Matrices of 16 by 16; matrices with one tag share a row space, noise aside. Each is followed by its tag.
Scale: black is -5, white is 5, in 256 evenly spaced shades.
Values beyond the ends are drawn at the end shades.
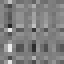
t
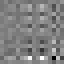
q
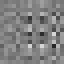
q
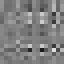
q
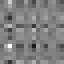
t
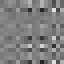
q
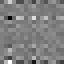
t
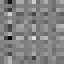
t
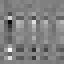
t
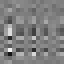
t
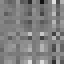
q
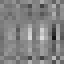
q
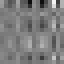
q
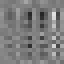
q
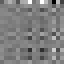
q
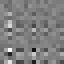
t
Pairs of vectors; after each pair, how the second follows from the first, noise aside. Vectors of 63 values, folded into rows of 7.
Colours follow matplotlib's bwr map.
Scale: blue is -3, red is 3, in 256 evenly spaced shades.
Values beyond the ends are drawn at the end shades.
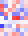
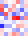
copied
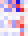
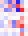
copied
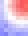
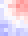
shrunk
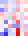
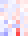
shrunk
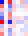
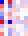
copied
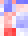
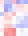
shrunk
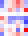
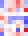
copied
